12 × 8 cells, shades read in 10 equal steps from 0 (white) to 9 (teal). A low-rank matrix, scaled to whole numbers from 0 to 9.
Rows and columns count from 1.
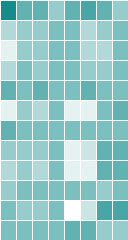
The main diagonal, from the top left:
9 4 4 5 5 1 5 6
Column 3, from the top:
6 4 4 4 6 3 5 4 3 5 4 5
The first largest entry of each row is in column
1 4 4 2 1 8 1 7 7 2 7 5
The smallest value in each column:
1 4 3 4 0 1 3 4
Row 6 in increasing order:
1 1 1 3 4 5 5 6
